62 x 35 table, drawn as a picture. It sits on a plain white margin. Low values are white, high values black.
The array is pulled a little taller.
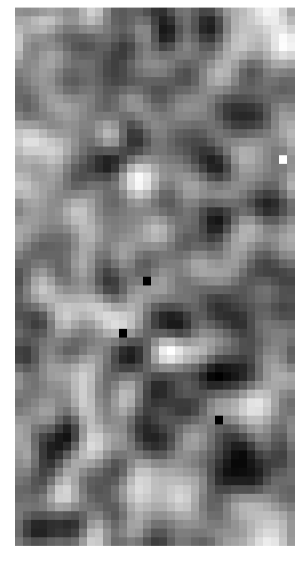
Histogram: bell-shaped. Mirror symmetry: none. Grain: blotchy. Odd rows or columns: none. Lone odd cells: 4, 3 higher and 1 lower than their neighbours. Stripes: none. Slope: none.
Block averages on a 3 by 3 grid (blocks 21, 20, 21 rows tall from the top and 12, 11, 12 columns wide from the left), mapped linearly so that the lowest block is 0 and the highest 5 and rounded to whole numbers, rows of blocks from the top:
0 4 1 | 0 2 5 | 2 2 3
